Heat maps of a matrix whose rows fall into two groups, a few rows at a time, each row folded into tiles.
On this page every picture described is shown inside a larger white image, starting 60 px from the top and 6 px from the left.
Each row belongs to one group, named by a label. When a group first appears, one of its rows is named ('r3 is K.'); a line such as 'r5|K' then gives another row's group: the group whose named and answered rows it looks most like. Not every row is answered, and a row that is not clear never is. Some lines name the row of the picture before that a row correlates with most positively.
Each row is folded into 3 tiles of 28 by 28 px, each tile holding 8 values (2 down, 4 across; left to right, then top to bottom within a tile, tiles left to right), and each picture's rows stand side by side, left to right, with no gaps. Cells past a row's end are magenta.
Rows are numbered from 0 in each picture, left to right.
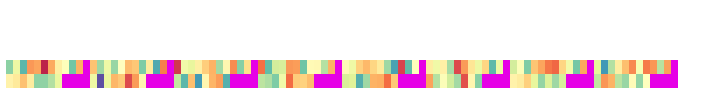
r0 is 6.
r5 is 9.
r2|9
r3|9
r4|9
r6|6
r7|6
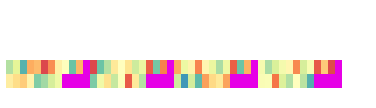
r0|6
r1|9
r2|9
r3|6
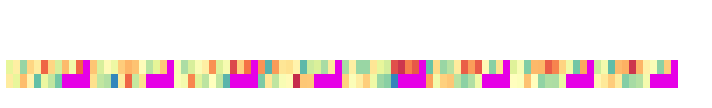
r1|9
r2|6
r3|9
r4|6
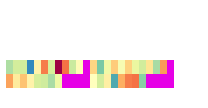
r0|6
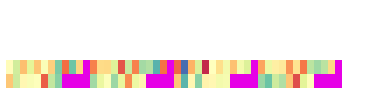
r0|9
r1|9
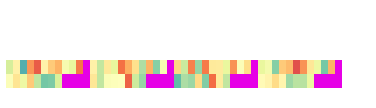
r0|6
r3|6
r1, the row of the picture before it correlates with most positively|0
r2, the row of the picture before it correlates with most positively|0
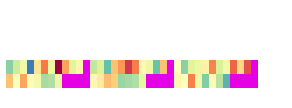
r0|6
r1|6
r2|6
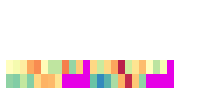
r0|9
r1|9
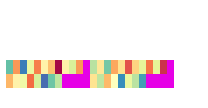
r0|6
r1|6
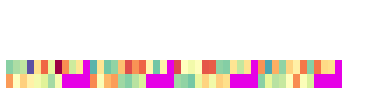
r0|6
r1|6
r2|9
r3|9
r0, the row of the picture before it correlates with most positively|0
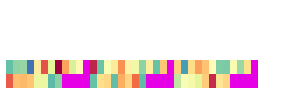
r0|6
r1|9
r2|9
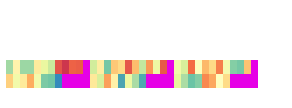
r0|6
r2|9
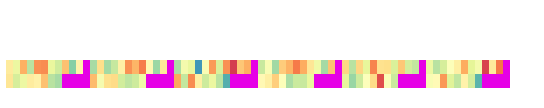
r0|9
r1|6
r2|6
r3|6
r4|9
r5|6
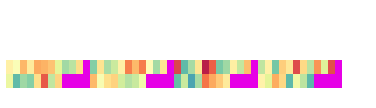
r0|9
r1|6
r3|6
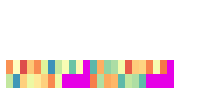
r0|9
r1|6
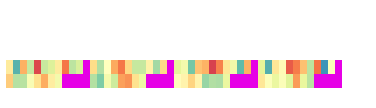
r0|9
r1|9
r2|6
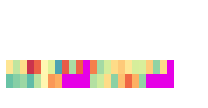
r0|9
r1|9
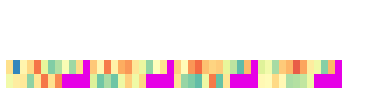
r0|9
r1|9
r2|9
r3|6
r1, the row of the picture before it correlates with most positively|0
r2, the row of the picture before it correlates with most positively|0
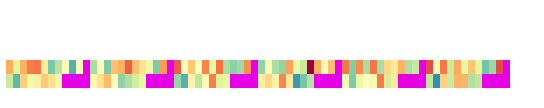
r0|9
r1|6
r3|6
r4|9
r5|9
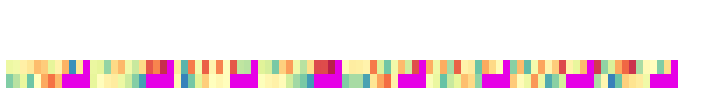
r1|6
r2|9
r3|6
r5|9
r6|6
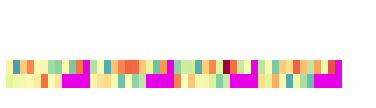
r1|6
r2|6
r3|6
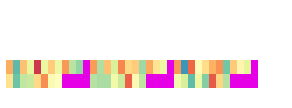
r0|9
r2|9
